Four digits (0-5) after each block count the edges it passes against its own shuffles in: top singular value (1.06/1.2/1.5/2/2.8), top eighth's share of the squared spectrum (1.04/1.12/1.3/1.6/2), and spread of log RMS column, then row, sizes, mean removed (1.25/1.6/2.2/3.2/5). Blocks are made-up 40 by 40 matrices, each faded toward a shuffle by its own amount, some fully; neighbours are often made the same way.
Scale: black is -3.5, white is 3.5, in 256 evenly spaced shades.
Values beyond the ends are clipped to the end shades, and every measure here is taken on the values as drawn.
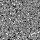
0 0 0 0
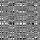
4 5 3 3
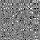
4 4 2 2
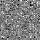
3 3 1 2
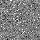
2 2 0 0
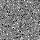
0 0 0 0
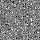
0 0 0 0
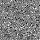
2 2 0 0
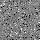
0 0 0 0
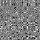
4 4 2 2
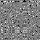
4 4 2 2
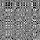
4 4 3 2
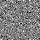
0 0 0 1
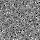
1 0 0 0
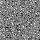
0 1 0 0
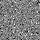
1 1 0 0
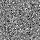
0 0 0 0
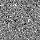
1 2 0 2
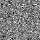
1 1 0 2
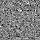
1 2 0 2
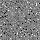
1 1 0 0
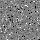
1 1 0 0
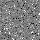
0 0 0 0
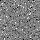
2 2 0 0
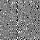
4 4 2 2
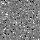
2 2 1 0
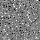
1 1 0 0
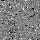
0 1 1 0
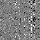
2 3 3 1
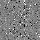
2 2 1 0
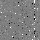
3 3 1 0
